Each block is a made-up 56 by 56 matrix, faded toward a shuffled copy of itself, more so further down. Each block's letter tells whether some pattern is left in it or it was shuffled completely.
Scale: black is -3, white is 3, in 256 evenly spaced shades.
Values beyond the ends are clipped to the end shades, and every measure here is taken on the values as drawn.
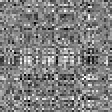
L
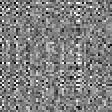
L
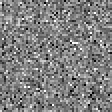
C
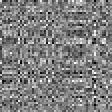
L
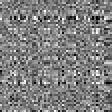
L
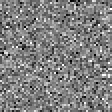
C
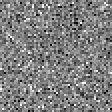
C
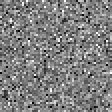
C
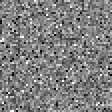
C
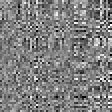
L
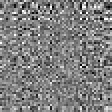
L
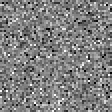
C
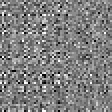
L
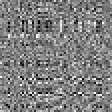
L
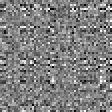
L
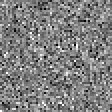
C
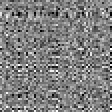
L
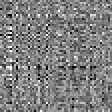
L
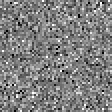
C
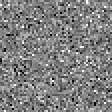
C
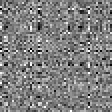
L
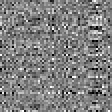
L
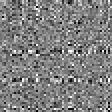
L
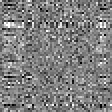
L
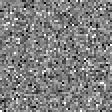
C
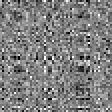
L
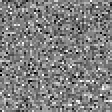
C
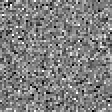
C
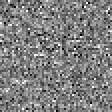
C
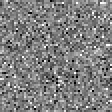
C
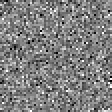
C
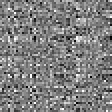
L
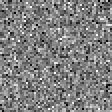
C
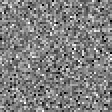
C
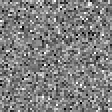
C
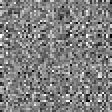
L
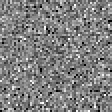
C
